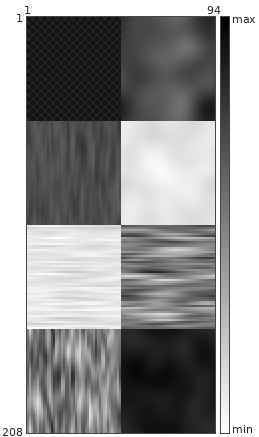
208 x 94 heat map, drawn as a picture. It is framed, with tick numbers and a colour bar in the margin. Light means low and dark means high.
The table splits into 4 rows of 2 panels. Panel 1,1: very high, checkered, faint in contrast. Panel 1,2: high, smooth. Panel 2,1: high, streaked downward, faint in contrast. Panel 2,2: very low, smooth, faint in contrast. Panel 3,1: very low, streaked across, faint in contrast. Panel 3,2: middling, streaked across, strong in contrast. Panel 4,1: middling, streaked downward, strong in contrast. Panel 4,2: very high, smooth, faint in contrast.
